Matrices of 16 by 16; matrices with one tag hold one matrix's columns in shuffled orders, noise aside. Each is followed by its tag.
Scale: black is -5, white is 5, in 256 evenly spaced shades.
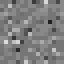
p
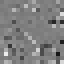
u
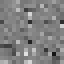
u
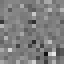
u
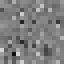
u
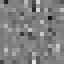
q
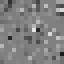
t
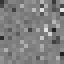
t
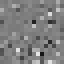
u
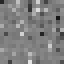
q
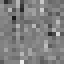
q
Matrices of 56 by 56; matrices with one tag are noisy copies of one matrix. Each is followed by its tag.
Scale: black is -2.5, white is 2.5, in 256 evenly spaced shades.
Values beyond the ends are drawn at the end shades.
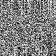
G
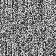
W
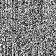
W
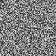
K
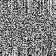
G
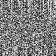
G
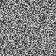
K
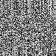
G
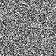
K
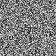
K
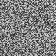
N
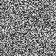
N
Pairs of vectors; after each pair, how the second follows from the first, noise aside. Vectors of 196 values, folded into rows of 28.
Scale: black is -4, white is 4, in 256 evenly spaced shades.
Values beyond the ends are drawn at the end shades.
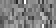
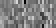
negated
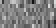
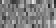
negated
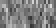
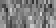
negated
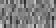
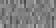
shrunk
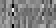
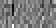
sign-scrambled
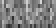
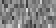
sign-scrambled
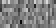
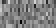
sign-scrambled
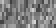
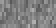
shrunk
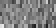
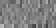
shrunk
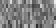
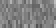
shrunk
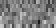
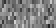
shuffled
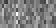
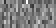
shuffled
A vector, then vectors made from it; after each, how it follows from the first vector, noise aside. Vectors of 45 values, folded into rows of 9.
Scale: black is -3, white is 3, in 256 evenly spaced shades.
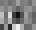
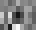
copied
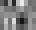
wrapped around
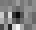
copied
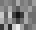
copied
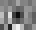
copied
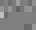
partly zeroed
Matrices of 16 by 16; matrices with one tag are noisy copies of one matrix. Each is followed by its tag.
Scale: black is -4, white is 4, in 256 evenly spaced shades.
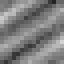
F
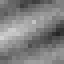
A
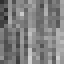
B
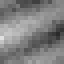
A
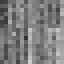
B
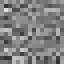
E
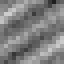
F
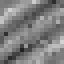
F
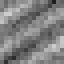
F
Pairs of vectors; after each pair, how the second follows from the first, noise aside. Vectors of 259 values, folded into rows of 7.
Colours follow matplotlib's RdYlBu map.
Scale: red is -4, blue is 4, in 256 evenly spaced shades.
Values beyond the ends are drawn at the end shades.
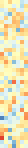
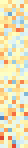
sign-scrambled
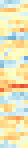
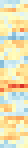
copied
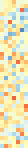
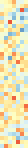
copied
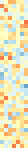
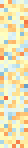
sign-scrambled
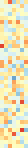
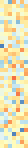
negated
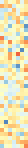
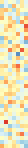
negated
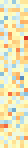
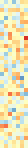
copied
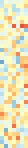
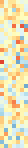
sign-scrambled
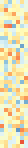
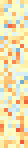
sign-scrambled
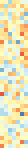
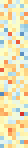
negated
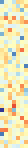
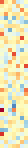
negated
